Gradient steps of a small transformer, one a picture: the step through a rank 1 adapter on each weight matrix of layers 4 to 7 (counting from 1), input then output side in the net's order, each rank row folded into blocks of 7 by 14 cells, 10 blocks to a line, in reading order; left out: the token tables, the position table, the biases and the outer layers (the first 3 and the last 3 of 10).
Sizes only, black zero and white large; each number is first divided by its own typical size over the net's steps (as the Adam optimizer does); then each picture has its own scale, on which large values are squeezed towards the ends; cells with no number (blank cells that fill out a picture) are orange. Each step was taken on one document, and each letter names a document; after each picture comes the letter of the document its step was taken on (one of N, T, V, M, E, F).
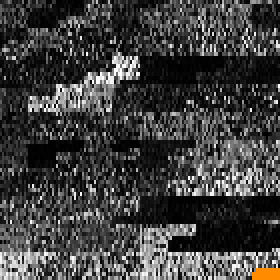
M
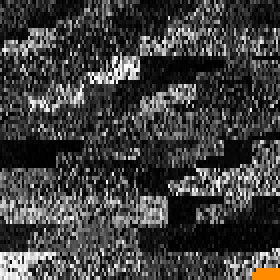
M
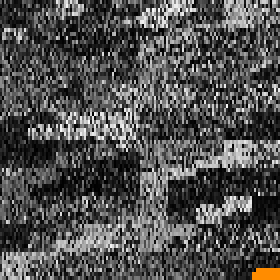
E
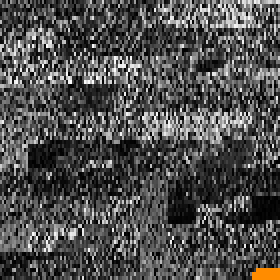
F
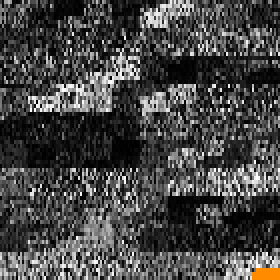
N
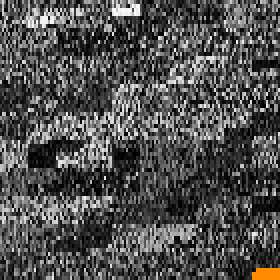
E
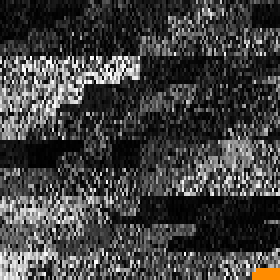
M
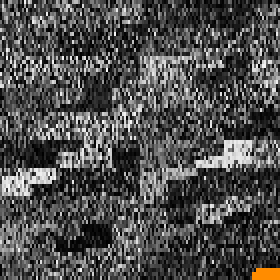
E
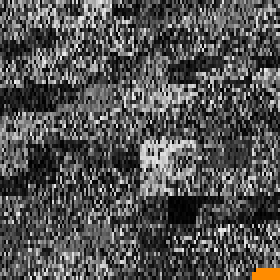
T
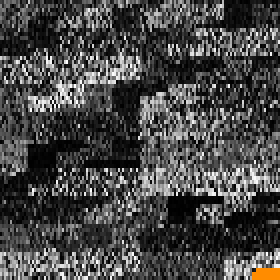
N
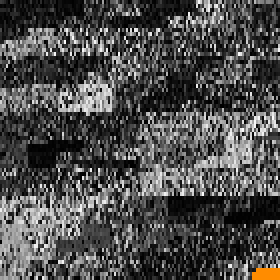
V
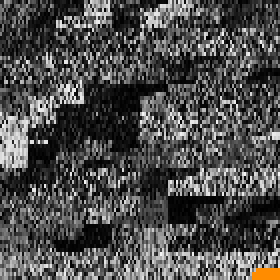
N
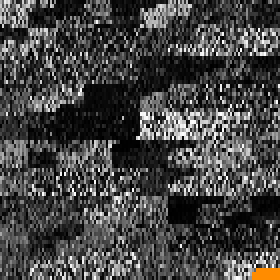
N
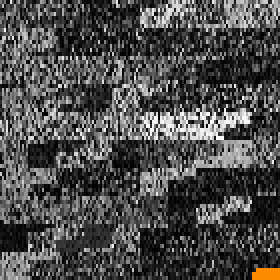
E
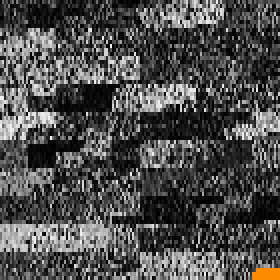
V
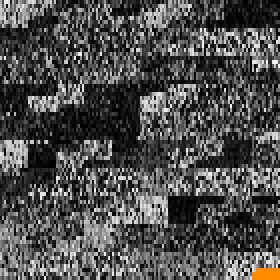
N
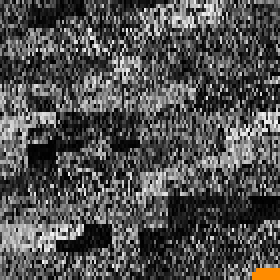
V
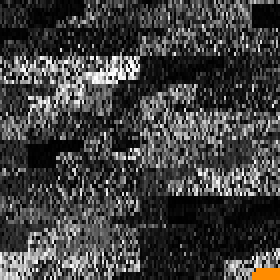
M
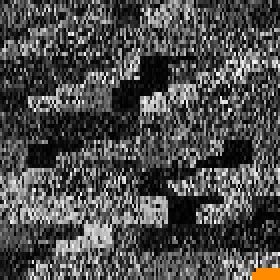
N
